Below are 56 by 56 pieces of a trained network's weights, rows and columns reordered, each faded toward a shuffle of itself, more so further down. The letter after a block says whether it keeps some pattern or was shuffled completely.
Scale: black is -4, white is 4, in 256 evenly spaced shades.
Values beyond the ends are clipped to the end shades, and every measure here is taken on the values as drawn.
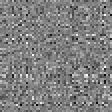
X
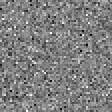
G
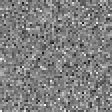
G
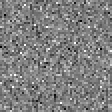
G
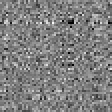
X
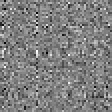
X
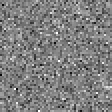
G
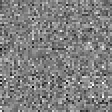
X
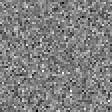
G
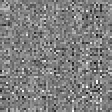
X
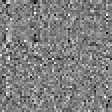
X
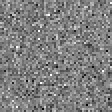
G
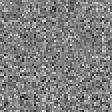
X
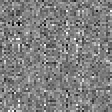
X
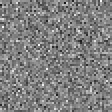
G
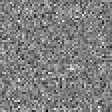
X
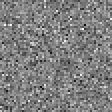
G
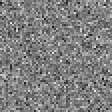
G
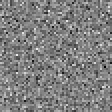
G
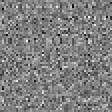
X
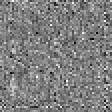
X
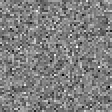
G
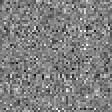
X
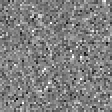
G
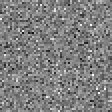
G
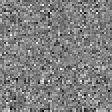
X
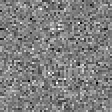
X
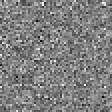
X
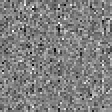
X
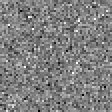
G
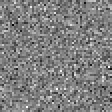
G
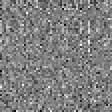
X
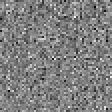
X
